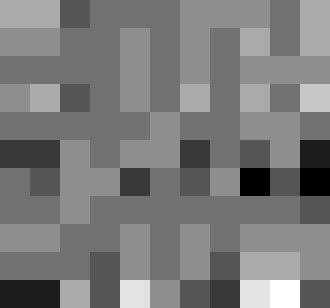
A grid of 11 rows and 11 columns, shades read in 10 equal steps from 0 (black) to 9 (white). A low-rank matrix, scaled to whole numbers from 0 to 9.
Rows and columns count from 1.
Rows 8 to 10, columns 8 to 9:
4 4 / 4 5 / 3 6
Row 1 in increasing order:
3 4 4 4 4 5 5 5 6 6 6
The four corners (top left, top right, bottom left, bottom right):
6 6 1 3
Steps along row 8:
same up down same same same same same same down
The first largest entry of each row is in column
1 9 5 11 6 3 3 3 1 9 10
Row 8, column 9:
4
